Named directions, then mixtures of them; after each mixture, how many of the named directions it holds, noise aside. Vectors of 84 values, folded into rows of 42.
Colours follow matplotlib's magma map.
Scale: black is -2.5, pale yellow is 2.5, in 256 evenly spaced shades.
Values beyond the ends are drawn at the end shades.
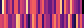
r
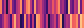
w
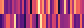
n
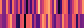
three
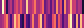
three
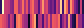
two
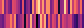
two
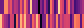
one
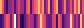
two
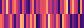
one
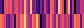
one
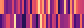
one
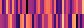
two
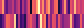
one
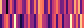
two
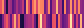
three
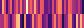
two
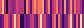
three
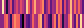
three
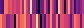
one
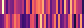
two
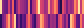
three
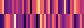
one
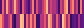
one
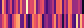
two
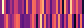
two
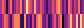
two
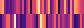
one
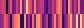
two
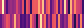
two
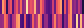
two
